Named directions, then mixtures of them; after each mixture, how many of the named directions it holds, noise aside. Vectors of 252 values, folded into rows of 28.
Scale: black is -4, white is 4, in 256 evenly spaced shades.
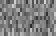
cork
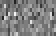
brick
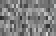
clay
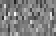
one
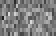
three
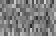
one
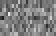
three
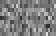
one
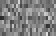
one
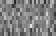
one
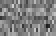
two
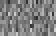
two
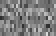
one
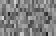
three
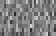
three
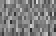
three
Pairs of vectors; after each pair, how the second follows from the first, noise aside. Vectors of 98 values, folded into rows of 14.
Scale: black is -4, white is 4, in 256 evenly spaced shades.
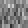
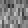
negated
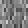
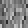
negated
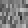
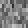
wrapped around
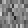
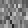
wrapped around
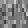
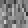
negated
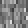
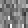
wrapped around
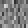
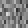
wrapped around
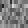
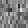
wrapped around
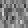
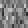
negated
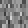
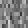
negated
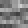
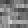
wrapped around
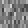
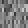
negated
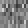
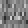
wrapped around
